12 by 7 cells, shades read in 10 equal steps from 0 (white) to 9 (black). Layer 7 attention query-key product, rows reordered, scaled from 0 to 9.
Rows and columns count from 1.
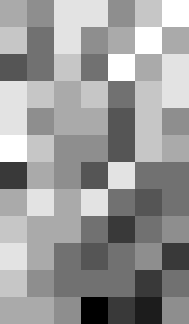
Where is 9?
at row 12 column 4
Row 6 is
0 2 4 4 6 2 3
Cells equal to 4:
13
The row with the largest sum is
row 12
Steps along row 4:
up up down up down down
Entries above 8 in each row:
0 0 0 0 0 0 0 0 0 0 0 1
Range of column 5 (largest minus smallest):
7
